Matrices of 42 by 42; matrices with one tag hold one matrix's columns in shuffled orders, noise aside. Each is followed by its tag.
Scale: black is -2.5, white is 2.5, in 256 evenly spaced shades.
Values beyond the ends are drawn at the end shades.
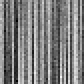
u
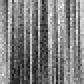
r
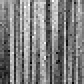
r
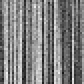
u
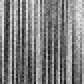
r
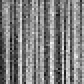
u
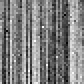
u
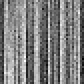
u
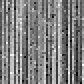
u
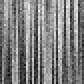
r
